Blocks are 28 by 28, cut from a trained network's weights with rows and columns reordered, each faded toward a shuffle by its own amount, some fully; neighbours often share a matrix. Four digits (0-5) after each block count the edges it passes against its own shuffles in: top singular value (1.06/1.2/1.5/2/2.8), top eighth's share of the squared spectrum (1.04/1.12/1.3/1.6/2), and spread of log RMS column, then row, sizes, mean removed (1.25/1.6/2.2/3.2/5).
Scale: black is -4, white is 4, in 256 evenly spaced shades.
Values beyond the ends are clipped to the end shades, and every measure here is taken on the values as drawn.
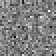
2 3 0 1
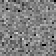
1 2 0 1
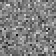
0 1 0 0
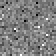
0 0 0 0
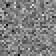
0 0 0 0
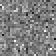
1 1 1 0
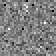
0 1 0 0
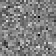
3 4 1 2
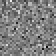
0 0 0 0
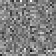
3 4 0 1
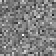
0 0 0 0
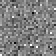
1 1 1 0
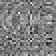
3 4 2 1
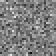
0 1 0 0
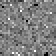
1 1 0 0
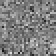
3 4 1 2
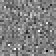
0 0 0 1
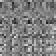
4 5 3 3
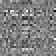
3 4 2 2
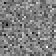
1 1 0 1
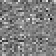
3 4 1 2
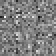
3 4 1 1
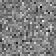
0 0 0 0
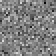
0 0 0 0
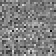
2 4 1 1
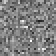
2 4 0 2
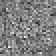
0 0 0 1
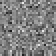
3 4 1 2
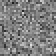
3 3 1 0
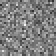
2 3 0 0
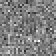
2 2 0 0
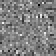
2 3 0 0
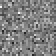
2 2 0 0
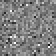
1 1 0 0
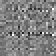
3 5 1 2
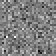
3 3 0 0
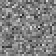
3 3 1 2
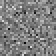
1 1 0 0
